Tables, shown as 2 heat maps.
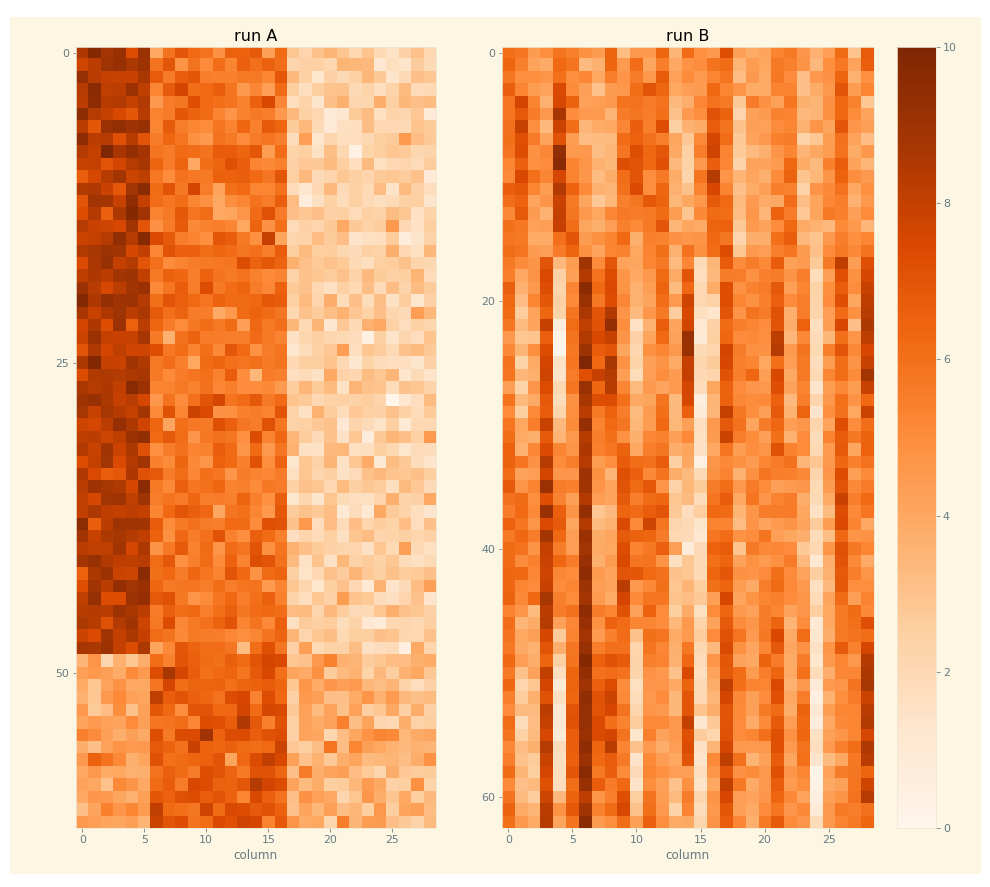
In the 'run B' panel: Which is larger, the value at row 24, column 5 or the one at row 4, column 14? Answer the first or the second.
the first
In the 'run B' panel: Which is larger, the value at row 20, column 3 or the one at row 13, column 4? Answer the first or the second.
the second
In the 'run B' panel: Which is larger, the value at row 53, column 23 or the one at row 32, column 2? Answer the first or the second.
the first
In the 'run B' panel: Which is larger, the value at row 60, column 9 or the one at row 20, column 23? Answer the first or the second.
the first
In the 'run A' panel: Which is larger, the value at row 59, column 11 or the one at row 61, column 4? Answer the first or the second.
the first
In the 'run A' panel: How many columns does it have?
29
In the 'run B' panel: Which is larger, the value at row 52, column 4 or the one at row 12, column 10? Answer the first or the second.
the second
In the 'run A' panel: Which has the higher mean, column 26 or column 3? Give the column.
3
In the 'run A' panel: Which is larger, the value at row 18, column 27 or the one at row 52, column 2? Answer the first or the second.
the second
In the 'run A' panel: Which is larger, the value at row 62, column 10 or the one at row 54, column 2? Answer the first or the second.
the first
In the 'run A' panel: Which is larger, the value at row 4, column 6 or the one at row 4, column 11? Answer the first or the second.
the second
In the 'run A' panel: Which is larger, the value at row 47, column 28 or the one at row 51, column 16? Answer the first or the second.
the second
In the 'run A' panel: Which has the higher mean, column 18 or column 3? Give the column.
3
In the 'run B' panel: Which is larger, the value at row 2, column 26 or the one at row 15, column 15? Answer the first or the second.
the first
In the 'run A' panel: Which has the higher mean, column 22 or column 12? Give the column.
12
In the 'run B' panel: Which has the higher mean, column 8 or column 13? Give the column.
8
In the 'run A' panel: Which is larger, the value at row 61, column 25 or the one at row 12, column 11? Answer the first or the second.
the second
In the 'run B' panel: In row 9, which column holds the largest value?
4
